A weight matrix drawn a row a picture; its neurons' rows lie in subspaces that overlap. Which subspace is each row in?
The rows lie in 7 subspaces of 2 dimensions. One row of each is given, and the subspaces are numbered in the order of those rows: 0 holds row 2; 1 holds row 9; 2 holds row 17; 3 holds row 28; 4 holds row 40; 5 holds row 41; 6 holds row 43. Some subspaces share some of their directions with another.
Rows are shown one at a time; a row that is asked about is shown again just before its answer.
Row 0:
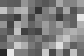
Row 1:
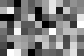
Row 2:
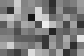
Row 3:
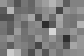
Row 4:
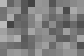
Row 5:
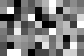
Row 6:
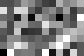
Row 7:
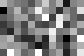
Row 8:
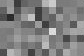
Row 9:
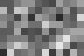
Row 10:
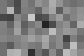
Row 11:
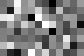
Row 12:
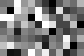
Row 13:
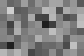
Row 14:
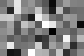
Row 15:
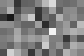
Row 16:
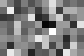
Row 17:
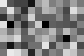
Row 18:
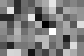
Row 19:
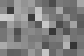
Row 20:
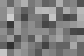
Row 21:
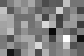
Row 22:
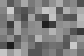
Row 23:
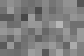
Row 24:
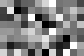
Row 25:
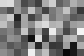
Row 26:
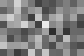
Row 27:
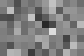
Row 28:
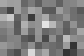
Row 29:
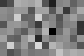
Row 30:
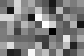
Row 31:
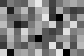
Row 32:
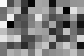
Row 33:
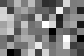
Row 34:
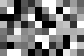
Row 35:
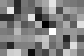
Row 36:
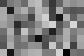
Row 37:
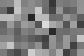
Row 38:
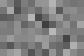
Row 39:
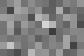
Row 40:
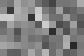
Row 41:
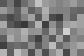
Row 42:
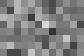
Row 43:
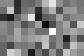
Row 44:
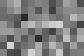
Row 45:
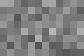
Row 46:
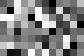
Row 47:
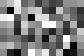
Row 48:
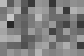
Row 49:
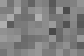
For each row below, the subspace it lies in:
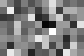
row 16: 5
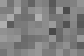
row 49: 2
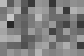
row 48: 2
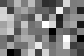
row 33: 0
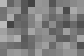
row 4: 2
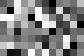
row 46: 4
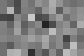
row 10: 3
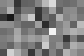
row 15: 6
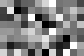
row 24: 1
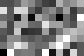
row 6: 1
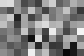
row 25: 3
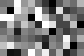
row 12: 4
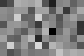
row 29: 3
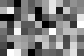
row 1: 1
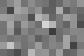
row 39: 6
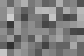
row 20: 6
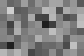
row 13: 6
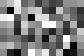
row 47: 3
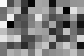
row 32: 2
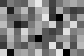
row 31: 5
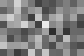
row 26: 5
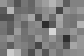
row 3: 0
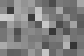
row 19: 4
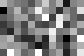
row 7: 0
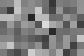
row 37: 0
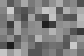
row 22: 6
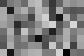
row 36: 5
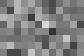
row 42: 2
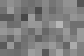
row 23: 4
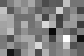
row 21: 0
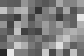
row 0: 1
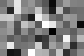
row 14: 4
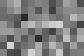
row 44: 4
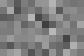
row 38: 1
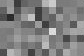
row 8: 6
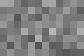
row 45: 3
